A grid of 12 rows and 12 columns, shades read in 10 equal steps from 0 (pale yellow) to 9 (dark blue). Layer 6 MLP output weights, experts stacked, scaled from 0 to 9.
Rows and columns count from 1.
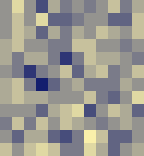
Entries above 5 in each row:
1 4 1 0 1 2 2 1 3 0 5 1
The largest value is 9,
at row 7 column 4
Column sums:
43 37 48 50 51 55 46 39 43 52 51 40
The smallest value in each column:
2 1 2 1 2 2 1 0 2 2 3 1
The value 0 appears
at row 11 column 8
